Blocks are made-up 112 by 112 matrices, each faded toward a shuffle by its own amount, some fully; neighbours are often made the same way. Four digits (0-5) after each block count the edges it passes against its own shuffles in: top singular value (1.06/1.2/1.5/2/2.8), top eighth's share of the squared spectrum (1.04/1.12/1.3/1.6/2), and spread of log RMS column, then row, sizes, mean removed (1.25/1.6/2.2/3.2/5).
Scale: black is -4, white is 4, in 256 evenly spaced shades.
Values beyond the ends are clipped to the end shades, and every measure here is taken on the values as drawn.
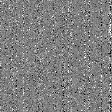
2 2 3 0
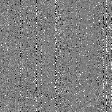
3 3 3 0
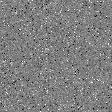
0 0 1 0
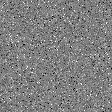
0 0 0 0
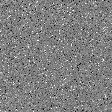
0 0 0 0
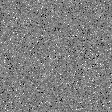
0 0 0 0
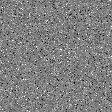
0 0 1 0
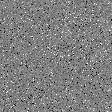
0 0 0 0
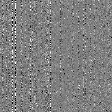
3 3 4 0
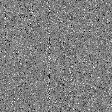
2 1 2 0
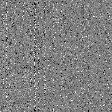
2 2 3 0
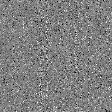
1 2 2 0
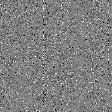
2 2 2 0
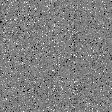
1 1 1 0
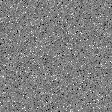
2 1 0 0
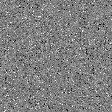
3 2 1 1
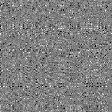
4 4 2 2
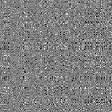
5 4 3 3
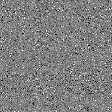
4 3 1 2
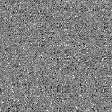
4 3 1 1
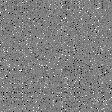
4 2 1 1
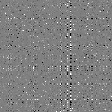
5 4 2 2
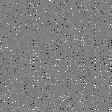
4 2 1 1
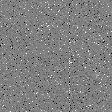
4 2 1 0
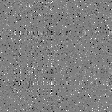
4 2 1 0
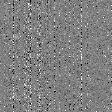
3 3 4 0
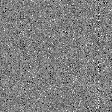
2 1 2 0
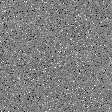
0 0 0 0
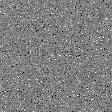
1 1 0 1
